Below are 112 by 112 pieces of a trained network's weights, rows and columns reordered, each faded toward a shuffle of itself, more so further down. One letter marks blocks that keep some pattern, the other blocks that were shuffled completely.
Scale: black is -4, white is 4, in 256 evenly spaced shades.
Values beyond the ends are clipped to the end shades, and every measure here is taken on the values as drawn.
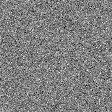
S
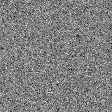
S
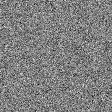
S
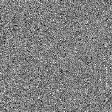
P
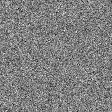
S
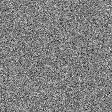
S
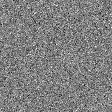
S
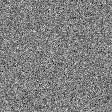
S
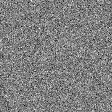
S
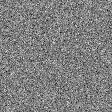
S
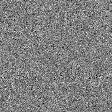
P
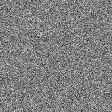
P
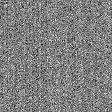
P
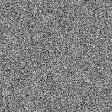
P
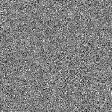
P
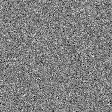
S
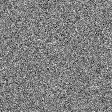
S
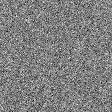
S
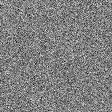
S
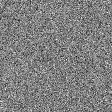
S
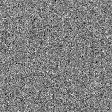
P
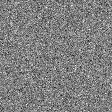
S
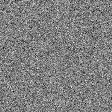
P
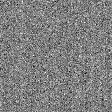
P
